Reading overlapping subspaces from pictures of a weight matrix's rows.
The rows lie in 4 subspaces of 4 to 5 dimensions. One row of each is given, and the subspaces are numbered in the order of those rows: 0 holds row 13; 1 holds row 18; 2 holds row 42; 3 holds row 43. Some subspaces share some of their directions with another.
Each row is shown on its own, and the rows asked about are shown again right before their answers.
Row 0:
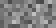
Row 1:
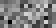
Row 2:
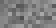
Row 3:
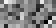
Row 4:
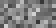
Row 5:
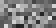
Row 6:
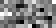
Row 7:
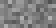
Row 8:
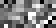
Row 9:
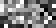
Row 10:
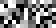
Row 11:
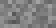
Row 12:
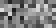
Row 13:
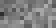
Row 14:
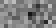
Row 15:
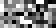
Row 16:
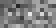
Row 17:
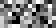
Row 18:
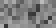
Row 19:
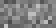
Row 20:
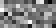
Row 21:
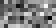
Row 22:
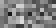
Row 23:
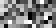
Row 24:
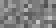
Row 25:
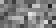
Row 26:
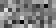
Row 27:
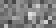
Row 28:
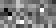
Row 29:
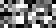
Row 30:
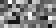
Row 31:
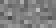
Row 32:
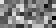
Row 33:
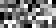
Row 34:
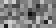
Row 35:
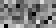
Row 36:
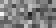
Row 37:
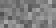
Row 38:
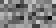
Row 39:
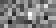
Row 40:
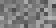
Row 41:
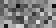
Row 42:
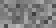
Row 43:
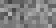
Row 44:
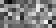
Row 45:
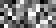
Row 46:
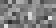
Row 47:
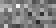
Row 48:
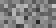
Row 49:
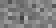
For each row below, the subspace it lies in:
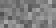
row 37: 0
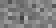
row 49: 3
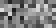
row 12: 3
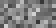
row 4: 1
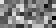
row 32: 3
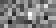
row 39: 3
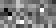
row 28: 0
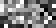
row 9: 1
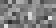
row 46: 2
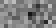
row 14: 3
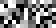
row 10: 1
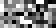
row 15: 2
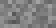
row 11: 2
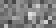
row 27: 3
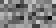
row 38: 0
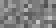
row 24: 1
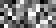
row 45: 1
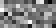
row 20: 2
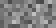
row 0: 2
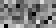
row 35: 1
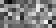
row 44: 3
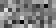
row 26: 0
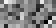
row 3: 3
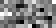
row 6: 0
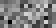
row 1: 1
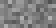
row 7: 2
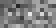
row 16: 3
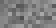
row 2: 0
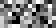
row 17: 2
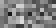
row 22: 0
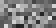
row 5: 0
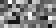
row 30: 2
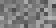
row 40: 1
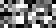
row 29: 0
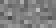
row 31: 1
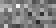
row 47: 3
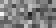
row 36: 0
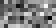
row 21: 1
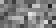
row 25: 3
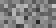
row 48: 1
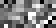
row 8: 3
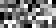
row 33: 0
